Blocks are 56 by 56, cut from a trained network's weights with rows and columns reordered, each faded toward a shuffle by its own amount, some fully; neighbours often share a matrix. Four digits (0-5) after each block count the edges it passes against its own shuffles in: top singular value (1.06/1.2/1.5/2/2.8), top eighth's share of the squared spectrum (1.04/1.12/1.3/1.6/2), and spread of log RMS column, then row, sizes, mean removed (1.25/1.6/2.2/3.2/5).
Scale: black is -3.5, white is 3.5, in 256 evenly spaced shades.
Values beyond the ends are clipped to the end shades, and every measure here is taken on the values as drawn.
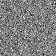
0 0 0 0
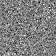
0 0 0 0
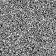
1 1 0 0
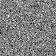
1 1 0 0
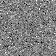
0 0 0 0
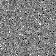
1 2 1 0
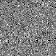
2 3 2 1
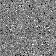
0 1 0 0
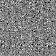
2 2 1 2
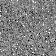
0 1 0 0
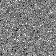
0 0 0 0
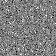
1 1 0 1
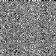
2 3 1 2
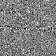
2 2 0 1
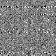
2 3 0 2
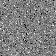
0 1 0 0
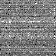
4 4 2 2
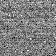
2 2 0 0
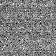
2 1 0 0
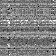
4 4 2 2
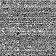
3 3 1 1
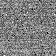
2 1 0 0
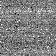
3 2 0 0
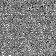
1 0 0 0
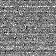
3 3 0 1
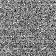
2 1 0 0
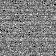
2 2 0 0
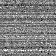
4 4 1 2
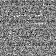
2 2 0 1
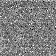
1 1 0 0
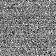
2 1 0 0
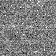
1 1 0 0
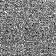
1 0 0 0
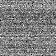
3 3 0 1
